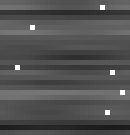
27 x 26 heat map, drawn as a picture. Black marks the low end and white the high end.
Histogram: skewed, a long tail of high values. Grain: streaks across. Average level on the scale: 30%. Lone odd cells: 6, each higher than its neighbours.
